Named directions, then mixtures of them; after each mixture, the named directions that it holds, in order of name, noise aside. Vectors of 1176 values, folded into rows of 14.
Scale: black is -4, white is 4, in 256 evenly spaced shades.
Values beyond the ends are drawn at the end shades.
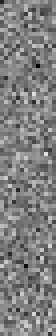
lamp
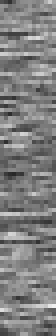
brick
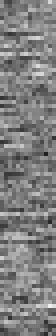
brick, lamp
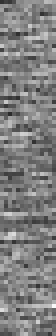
brick, lamp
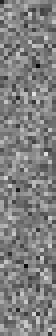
lamp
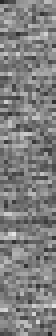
brick, lamp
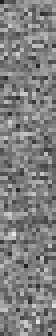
brick, lamp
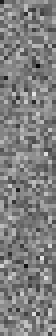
lamp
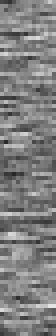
brick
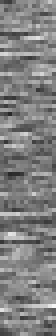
brick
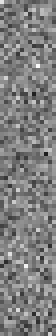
lamp
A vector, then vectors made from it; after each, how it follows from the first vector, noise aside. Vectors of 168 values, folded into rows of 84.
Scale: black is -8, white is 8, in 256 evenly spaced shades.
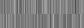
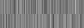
negated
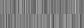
negated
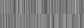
negated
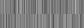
negated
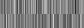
scaled up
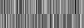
scaled up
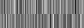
scaled up
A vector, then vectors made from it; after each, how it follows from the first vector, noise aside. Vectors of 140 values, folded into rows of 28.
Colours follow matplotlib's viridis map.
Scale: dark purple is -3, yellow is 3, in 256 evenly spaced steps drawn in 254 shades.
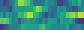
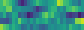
negated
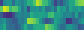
wrapped around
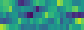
negated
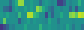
partly zeroed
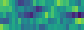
negated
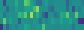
partly zeroed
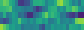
negated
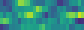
copied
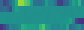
partly zeroed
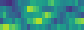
wrapped around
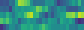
copied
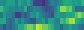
wrapped around
